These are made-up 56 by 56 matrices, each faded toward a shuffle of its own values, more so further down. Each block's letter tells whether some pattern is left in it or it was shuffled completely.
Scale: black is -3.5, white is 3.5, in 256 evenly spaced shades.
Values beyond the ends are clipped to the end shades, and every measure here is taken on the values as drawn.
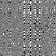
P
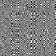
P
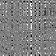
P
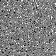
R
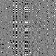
P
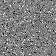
R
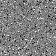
R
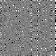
P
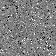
R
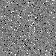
R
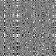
P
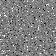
R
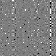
P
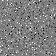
R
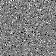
R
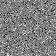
R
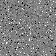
R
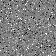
R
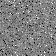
R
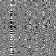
P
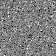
R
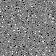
R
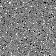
R
